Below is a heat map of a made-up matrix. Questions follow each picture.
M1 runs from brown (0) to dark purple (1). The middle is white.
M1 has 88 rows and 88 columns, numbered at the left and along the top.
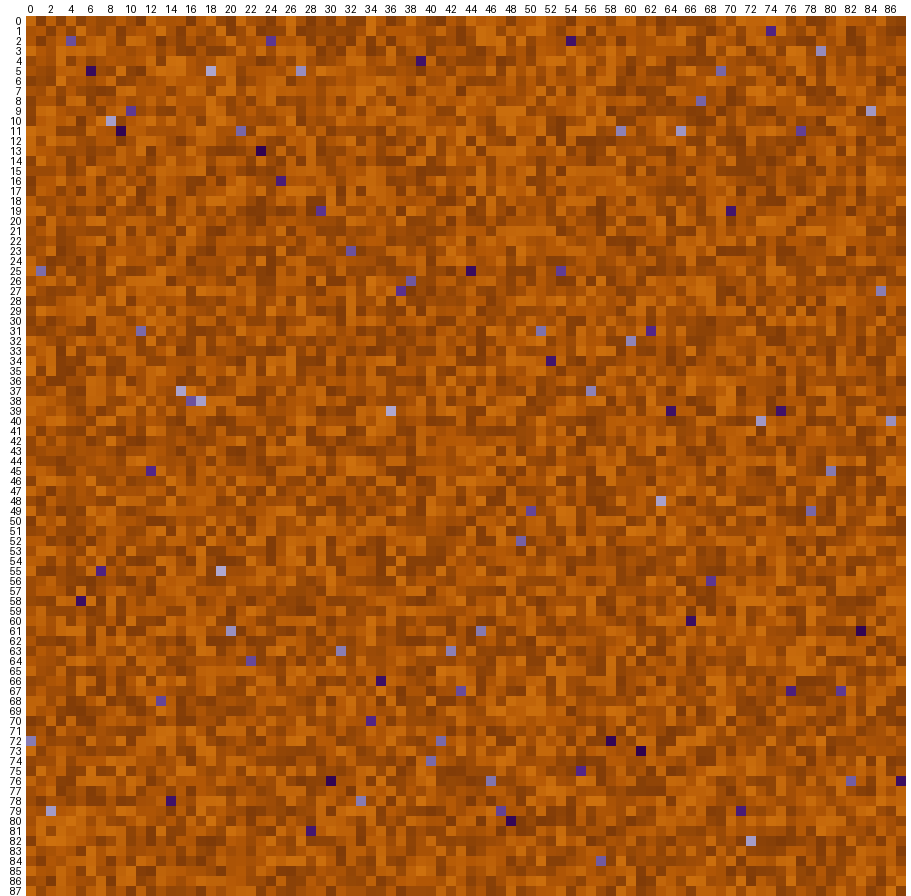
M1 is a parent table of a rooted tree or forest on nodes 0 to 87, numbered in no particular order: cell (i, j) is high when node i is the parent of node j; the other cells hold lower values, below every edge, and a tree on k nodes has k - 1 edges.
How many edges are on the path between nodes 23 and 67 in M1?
11
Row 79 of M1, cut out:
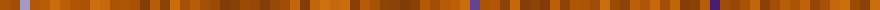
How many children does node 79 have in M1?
3
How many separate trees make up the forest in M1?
2
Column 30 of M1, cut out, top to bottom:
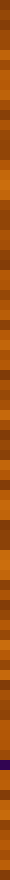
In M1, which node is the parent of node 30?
76
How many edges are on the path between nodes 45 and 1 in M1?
5
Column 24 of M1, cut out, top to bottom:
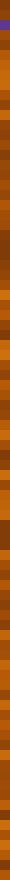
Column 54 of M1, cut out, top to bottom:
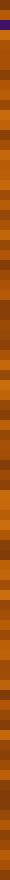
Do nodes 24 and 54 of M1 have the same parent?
yes
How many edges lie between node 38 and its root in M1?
1
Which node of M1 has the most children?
11
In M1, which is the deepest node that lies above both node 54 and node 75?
2
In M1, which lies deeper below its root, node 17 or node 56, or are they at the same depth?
node 56
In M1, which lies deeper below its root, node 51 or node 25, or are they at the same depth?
node 51
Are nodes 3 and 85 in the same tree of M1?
no
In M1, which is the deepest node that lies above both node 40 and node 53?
25
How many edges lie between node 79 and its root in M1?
1
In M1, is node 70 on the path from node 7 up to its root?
no
